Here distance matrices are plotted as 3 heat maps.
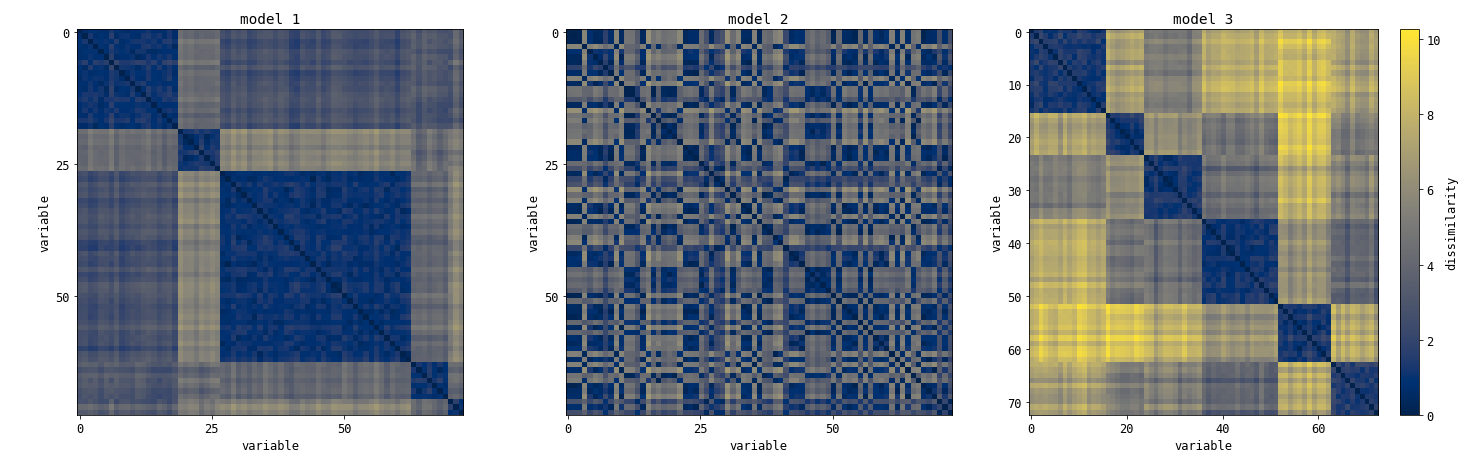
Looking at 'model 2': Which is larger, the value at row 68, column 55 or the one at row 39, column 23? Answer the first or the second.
the second
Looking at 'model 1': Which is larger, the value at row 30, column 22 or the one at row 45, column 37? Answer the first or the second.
the first
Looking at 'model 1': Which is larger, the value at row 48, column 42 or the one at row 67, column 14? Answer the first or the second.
the second
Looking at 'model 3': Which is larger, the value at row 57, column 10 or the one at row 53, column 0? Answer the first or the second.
the first
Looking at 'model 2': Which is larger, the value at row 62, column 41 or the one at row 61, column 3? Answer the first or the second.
the first
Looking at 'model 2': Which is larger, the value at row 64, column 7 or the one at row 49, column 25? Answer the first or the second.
the first
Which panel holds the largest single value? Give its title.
model 3
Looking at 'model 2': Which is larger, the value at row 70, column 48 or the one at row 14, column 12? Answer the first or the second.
the second
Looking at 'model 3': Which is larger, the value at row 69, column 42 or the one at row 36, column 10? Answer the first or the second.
the second
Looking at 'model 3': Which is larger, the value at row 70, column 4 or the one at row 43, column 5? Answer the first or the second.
the second
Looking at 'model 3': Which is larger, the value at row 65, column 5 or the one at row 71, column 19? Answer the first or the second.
the first
